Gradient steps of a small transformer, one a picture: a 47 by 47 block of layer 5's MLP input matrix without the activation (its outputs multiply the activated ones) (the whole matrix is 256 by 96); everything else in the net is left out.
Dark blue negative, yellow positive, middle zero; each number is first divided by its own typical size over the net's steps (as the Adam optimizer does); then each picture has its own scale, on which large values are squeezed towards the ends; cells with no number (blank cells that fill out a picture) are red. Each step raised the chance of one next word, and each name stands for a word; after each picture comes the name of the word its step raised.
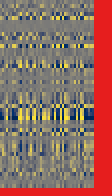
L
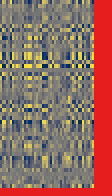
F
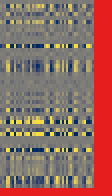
L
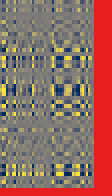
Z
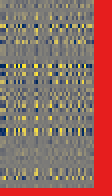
L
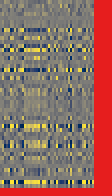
Z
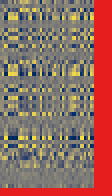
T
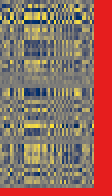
T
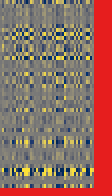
F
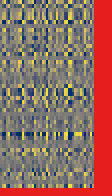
T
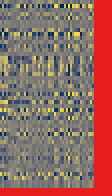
L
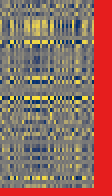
F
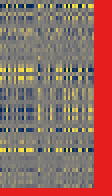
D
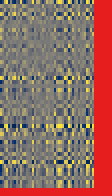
Z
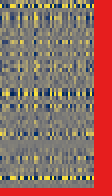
T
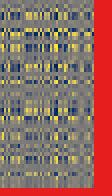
L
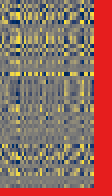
T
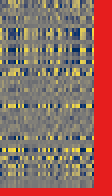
T
